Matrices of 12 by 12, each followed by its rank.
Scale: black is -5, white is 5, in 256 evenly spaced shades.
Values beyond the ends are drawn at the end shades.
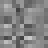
two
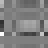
one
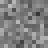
full rank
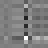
one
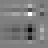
one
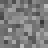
full rank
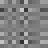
one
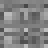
two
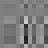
one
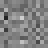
two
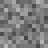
full rank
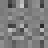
two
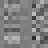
two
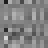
two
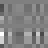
one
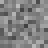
full rank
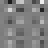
one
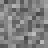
full rank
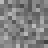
full rank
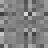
two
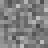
full rank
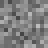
full rank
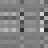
one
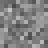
full rank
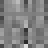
two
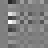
one
